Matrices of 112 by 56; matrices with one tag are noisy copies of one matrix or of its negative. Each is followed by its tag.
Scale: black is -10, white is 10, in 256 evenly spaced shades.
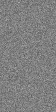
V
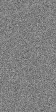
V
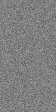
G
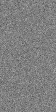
V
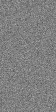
V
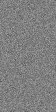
G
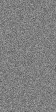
G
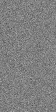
G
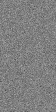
G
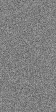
V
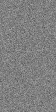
G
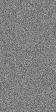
G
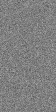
V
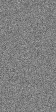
V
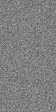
V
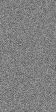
G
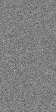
G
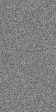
G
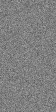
V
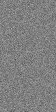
G
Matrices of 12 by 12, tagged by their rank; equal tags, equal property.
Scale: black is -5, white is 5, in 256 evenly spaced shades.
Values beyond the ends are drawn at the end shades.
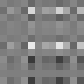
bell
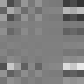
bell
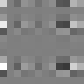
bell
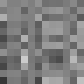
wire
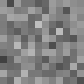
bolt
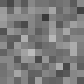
bolt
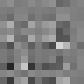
wire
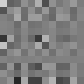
wire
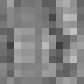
wire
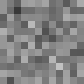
bolt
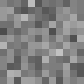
bolt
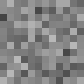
bolt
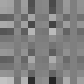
bell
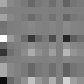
bell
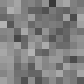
bolt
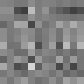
wire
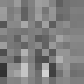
wire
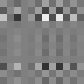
bell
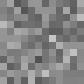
bolt
